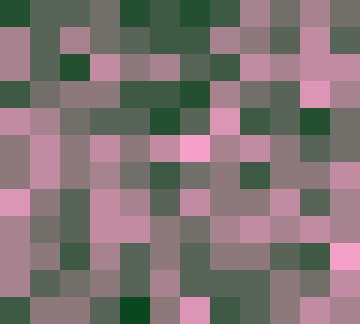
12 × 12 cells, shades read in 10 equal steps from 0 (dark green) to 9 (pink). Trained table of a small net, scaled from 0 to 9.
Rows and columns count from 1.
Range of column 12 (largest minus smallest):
6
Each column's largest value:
8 7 6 7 7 7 9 8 7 7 8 9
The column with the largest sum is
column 12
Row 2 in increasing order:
2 2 3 3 3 3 4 5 6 6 6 7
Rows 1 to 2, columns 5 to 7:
1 2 1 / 3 2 2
